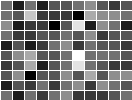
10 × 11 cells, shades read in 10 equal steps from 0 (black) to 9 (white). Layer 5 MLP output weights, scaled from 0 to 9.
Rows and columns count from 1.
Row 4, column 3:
2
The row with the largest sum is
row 6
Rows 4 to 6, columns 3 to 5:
2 3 3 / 1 2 4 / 6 3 3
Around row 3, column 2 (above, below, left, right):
3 2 5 2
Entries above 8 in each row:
0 0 0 0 0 1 0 0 0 0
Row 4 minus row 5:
3 -1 1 1 -1 -1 1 1 -1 0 1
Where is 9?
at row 6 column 7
